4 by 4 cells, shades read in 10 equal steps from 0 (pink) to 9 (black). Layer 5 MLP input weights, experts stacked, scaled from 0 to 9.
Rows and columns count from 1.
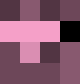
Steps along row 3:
down up down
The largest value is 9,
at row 2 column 4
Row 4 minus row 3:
0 4 -1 0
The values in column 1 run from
0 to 6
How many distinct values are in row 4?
2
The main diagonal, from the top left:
6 0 6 4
